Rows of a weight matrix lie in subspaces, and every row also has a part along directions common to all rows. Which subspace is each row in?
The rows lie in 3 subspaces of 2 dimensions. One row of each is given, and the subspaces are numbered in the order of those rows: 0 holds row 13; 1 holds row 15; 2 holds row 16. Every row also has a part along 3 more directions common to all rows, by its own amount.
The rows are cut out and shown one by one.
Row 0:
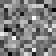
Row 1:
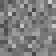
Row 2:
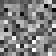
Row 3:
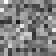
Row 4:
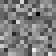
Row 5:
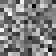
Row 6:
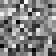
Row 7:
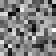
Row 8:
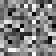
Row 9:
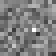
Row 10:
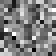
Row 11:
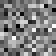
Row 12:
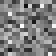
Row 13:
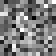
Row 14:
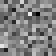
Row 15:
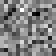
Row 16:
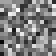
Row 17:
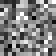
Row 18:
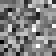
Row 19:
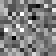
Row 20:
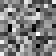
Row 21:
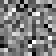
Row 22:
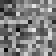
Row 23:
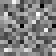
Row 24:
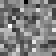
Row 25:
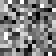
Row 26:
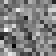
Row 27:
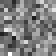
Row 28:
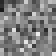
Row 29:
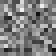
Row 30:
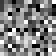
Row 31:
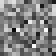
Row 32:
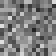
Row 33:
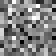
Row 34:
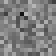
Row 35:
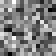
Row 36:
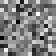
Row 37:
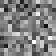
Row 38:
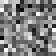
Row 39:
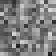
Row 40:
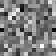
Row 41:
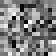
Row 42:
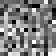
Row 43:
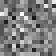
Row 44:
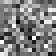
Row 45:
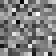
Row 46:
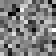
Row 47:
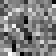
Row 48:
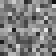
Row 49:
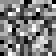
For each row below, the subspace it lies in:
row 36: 1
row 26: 0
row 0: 0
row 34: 0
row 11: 0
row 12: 1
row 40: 2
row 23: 1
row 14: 1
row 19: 0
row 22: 1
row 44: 0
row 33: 0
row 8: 1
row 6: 1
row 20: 2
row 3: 1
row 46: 2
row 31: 2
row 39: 0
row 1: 1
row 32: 2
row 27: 0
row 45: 1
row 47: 0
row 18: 2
